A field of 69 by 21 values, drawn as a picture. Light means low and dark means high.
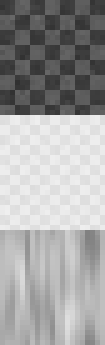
The table splits into 3 rows of 1 panel. Panel 1,1: high, checkered. Panel 2,1: very low, checkered, faint in contrast. Panel 3,1: low, streaked downward.
